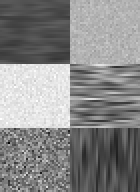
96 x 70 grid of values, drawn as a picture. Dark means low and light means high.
It is made of 3 by 2 panels. Panel 1,1: low, streaked across, faint in contrast. Panel 1,2: high, fine-grained, faint in contrast. Panel 2,1: very high, fine-grained, faint in contrast. Panel 2,2: middling, streaked across, strong in contrast. Panel 3,1: middling, fine-grained, strong in contrast. Panel 3,2: low, streaked downward.
